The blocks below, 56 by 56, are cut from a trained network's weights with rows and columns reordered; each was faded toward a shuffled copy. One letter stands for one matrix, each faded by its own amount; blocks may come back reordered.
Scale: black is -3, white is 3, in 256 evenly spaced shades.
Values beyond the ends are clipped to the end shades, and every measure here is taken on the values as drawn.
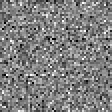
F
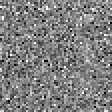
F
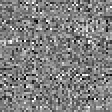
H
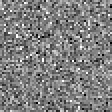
F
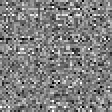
H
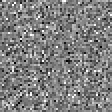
F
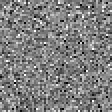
F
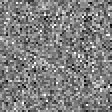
F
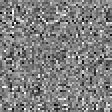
H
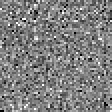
F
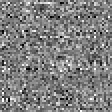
H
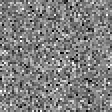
F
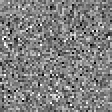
F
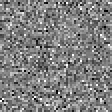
F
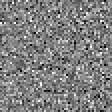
F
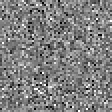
F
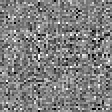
H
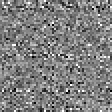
H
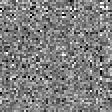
H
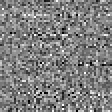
H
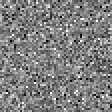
F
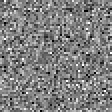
F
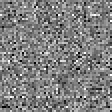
H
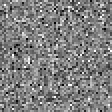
F
